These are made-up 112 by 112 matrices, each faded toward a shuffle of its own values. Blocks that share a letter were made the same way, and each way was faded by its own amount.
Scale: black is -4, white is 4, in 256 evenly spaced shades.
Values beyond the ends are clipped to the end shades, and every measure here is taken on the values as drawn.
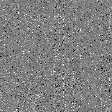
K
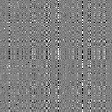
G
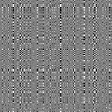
G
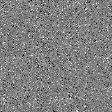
K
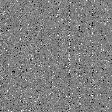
K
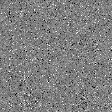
K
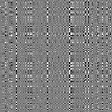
G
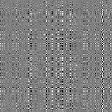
G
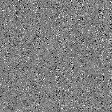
K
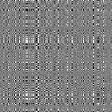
G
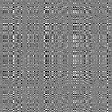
G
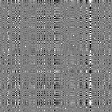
G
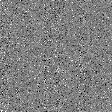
K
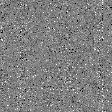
K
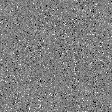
K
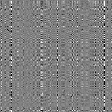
G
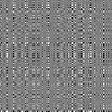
G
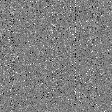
K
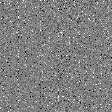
K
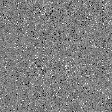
K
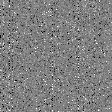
K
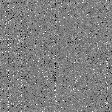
K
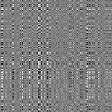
G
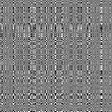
G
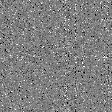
K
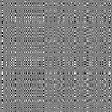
G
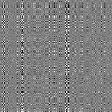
G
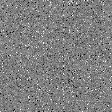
K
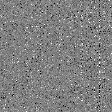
K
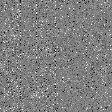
K
